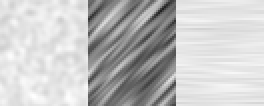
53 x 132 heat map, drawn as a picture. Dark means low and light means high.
It is made of 1 by 3 panels. Panel 1,1: very high, blotchy, faint in contrast. Panel 1,2: middling, slanting up to the right, strong in contrast. Panel 1,3: very high, streaked across, faint in contrast.
